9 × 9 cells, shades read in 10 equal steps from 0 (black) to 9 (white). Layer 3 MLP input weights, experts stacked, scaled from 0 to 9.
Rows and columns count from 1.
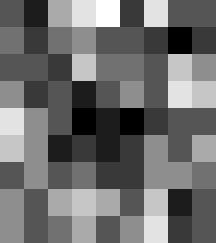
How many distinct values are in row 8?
5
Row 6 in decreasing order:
7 6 5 5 3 2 2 1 1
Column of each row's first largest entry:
5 4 4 8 1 1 2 4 7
